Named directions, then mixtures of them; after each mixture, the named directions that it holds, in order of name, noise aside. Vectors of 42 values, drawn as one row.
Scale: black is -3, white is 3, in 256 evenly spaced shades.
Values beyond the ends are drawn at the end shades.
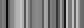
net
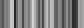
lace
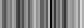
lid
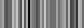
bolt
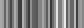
bolt, lace, net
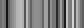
net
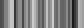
lace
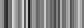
bolt, lid, net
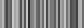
bolt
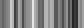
lace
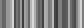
lace, lid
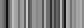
bolt, lid, net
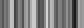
lace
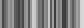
lace, lid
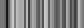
bolt, lace, net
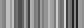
bolt, lace, net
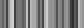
bolt, lace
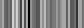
bolt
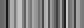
lace, net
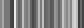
lace
